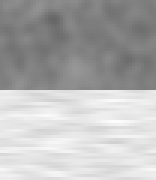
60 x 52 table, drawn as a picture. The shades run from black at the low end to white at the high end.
It is made of 2 by 1 panels. Panel 1,1: middling, blotchy, faint in contrast. Panel 2,1: very high, streaked across, faint in contrast.
